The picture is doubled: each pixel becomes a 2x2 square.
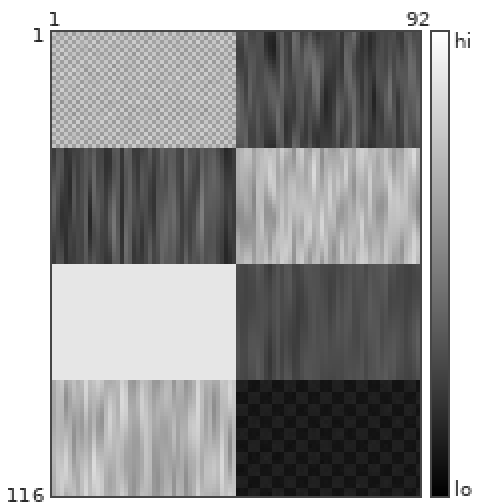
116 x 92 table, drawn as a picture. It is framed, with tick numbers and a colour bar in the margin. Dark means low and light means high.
The table splits into 4 rows of 2 panels. Panel 1,1: high, checkered. Panel 1,2: low, streaked downward. Panel 2,1: low, streaked downward. Panel 2,2: high, streaked downward. Panel 3,1: very high, flat. Panel 3,2: low, streaked downward, faint in contrast. Panel 4,1: high, streaked downward. Panel 4,2: very low, checkered, faint in contrast.
